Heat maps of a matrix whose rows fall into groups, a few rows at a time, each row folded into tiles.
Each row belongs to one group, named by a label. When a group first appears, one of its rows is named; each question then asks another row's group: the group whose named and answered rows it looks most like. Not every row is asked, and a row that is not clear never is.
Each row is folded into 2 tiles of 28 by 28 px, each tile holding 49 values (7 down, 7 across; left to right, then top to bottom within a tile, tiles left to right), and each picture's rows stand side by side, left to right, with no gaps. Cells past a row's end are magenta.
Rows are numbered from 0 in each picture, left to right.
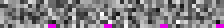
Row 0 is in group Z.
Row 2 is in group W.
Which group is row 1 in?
Z
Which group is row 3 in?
Z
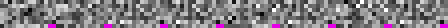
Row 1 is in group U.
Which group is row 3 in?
Z
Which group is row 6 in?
U
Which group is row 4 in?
W
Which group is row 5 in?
Z
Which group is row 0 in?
Z
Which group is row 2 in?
Z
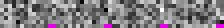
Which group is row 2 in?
U
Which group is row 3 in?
Z
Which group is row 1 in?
W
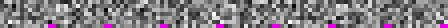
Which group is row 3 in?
Z
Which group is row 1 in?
U
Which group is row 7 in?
Z
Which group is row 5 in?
Z
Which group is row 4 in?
U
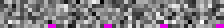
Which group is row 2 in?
Z
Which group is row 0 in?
Z
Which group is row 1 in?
U
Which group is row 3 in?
W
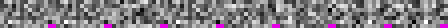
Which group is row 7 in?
W
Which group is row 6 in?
W
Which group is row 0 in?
Z
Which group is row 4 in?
W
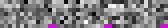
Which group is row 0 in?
W
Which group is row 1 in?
W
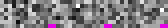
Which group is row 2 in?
W
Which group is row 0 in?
U
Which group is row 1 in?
U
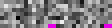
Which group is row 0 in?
W
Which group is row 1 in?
U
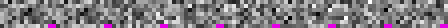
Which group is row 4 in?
U
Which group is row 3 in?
U
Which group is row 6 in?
U
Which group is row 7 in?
W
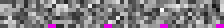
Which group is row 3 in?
W
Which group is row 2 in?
W
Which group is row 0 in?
U
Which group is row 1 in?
U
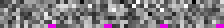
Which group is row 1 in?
W
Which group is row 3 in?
W
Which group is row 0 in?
Z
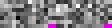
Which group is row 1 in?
U
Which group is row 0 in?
W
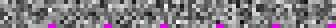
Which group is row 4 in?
U
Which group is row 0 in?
W
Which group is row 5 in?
W
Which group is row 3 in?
Z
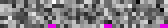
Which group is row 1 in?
Z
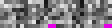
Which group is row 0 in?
W
